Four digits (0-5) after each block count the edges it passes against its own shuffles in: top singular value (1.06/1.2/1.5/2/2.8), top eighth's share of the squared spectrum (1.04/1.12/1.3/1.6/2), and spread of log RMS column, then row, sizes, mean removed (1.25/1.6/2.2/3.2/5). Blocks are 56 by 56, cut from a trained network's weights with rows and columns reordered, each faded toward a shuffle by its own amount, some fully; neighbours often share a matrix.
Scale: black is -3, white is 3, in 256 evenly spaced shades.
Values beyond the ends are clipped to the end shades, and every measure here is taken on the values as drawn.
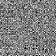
3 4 2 2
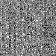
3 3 0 2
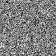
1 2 0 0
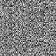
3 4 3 1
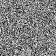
0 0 0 0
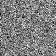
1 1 0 0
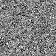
0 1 0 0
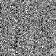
3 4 1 1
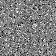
0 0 0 0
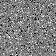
0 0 0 0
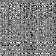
3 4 0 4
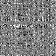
3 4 0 3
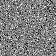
0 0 0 0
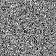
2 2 0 0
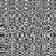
4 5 3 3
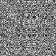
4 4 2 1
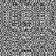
4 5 3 1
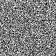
1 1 0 0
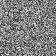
2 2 0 0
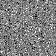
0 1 0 0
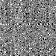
2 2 0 2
